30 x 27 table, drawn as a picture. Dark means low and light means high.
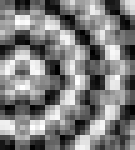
No single row or column stands out from its neighbours. Concentric rings centre on the middle left. There is no overall slope.
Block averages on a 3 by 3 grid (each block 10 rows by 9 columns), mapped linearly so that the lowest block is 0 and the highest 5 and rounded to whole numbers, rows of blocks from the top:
1 1 1 / 5 1 1 / 0 1 1
